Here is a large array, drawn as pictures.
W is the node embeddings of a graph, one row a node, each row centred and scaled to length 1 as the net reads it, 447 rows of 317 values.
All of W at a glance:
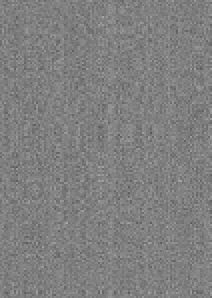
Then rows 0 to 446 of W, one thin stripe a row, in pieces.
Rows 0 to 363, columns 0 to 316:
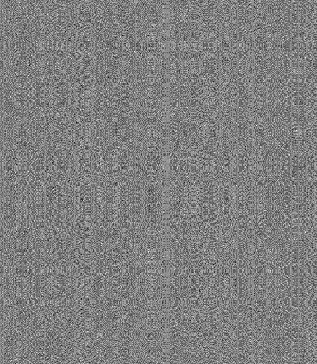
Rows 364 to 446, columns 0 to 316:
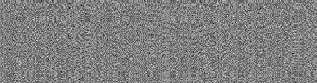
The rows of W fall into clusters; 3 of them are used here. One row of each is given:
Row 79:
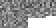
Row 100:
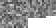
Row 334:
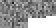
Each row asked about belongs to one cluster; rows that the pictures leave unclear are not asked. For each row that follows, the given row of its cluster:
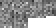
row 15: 334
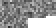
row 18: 100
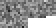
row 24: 100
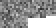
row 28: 100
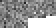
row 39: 100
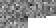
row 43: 334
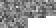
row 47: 100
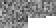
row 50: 334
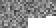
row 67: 79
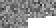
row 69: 79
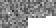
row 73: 79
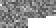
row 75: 100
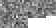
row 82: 100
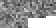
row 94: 100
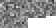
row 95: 100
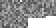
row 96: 79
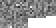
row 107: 334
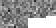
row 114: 100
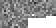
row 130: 79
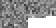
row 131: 79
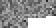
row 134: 79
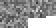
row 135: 100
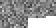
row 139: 79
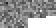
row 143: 100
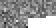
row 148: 100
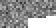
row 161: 100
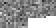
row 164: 334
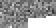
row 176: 334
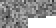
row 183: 100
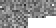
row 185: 79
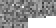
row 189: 334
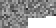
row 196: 79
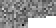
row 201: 334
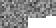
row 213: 79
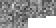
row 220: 334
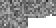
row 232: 79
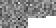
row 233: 79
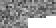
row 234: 100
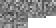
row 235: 334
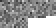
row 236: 100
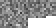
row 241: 79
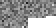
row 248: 79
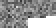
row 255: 100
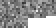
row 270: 100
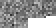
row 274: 334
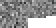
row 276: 100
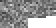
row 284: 100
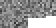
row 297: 79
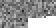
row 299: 334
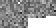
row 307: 79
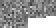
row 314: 334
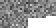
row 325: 79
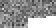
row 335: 334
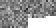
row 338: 79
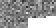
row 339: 334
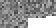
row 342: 79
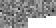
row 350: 334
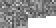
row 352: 334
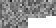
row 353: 79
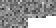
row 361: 79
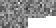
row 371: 79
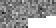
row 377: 100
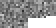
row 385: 334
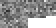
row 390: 100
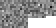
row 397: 79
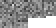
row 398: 334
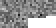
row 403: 100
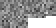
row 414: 79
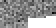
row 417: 334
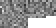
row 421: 79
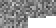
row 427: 334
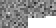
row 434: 79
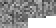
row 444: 334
